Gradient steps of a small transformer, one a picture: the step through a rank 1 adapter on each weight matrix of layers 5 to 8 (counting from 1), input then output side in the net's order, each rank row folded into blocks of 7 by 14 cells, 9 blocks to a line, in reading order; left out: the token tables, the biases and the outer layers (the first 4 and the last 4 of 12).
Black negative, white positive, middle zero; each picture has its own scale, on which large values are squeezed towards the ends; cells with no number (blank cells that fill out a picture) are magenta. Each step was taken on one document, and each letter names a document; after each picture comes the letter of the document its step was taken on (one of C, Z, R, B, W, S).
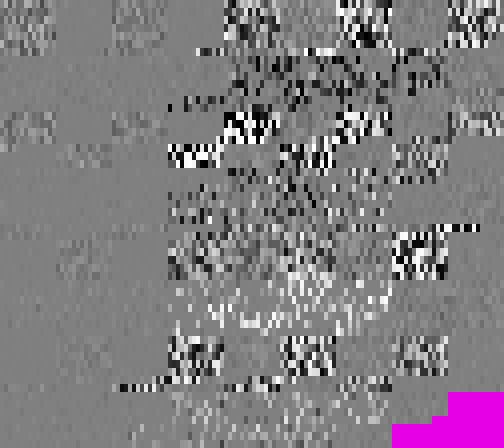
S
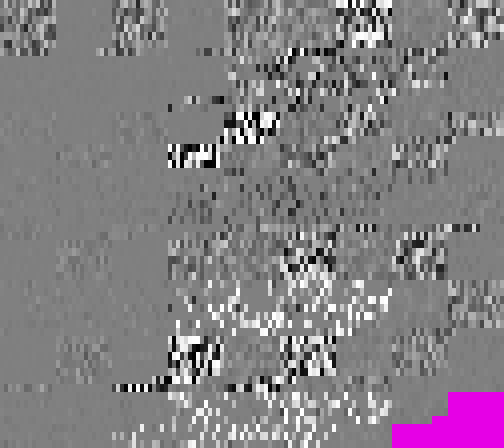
S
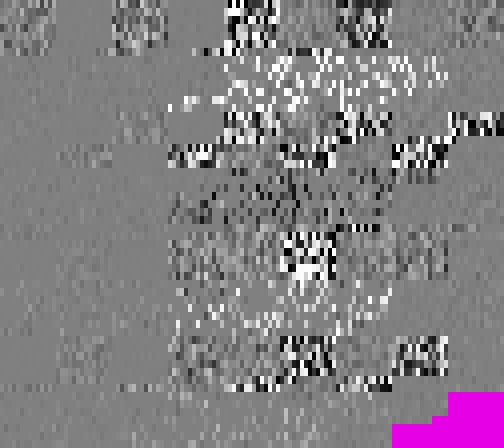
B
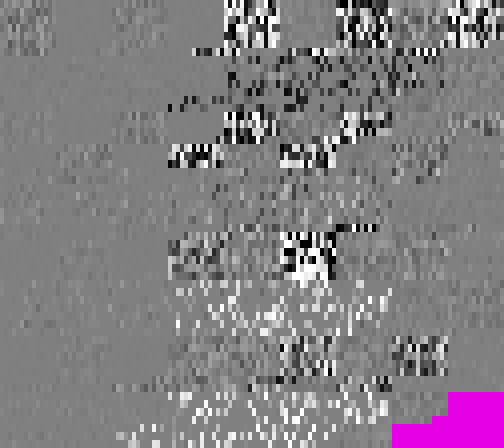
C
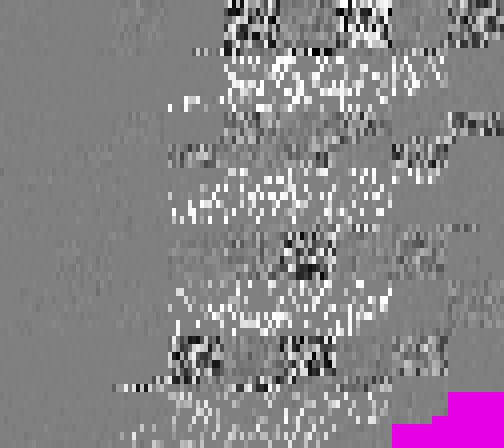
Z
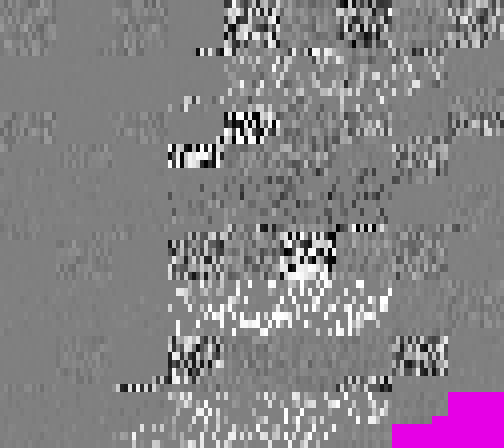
Z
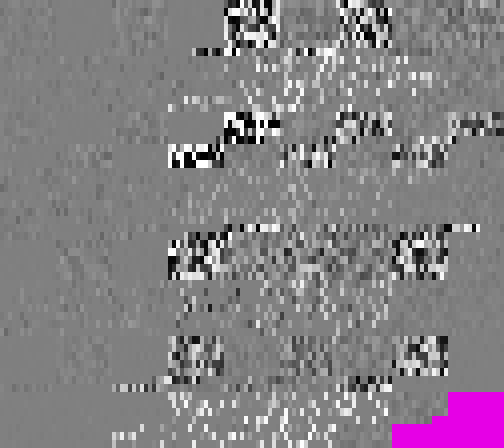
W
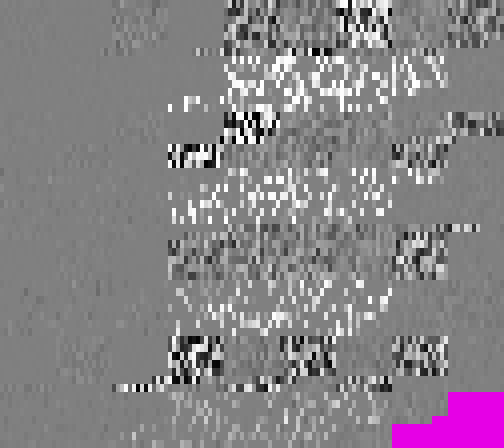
Z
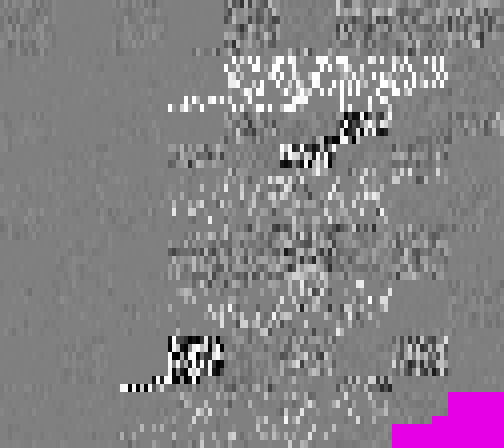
C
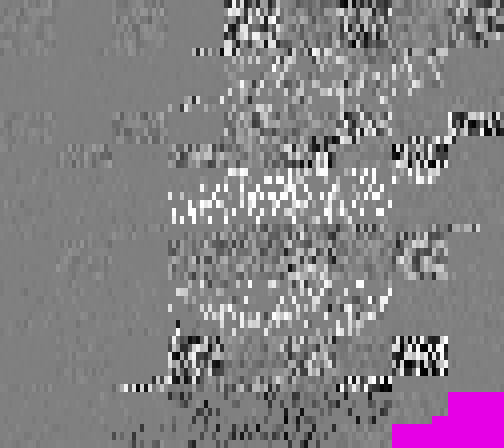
Z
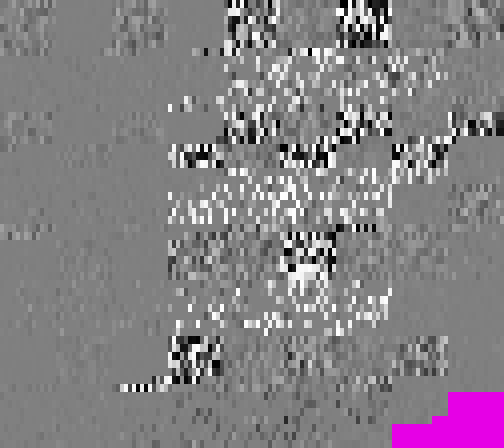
B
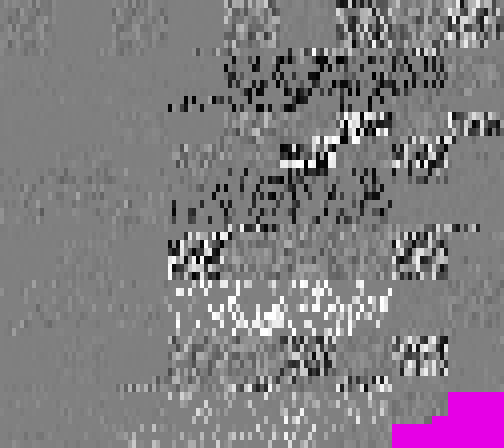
C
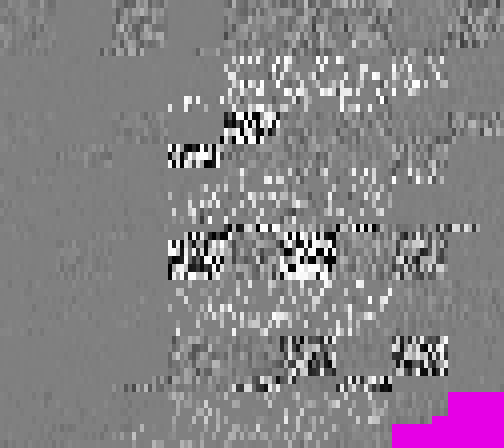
S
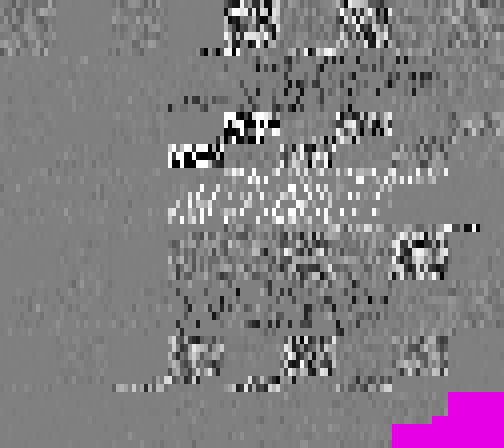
W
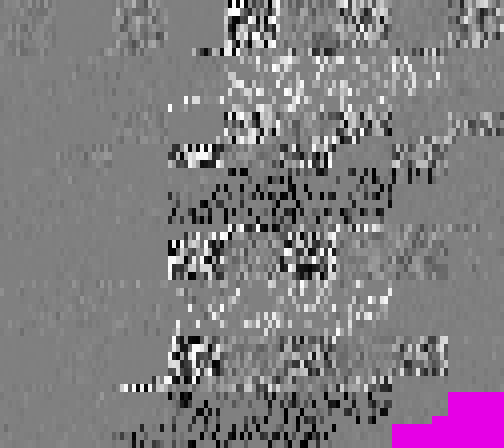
B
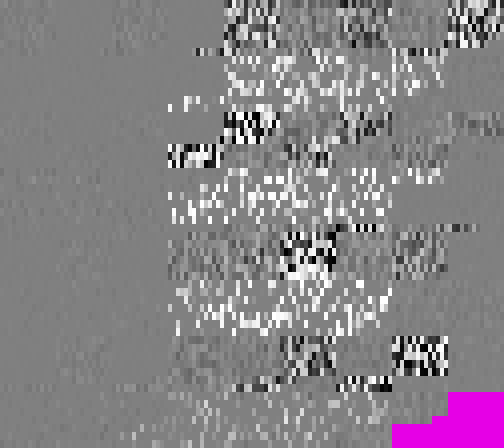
Z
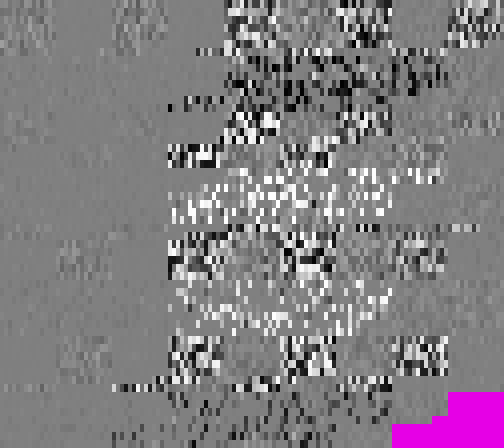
S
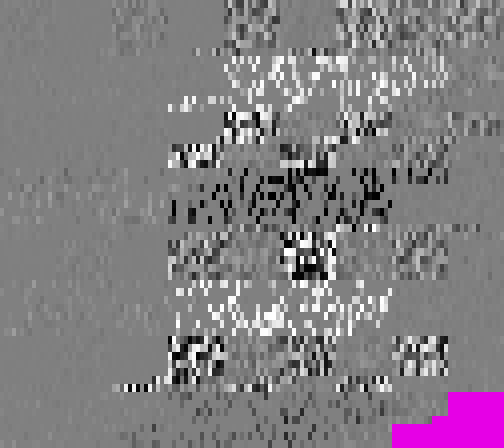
C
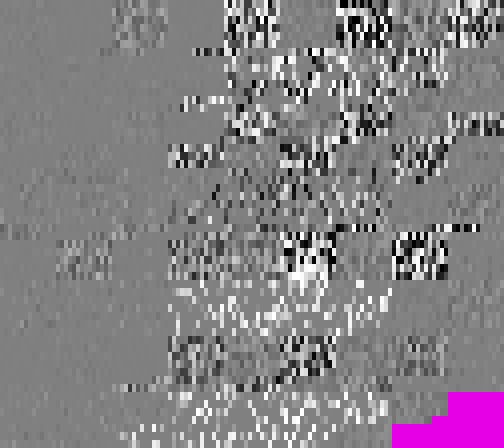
C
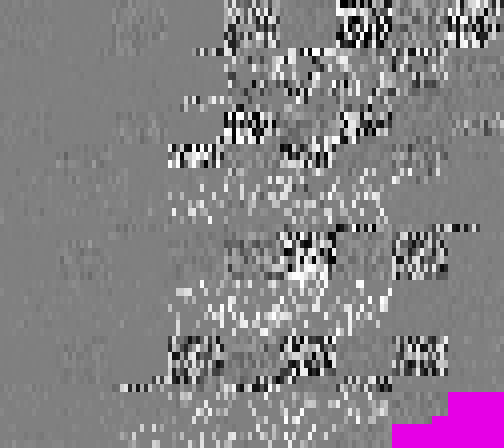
C
